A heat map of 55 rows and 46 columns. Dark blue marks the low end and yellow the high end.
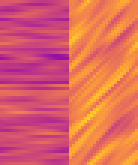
It is made of 1 by 2 panels. Panel 1,1: middling, streaked across. Panel 1,2: high, slanting up to the right.
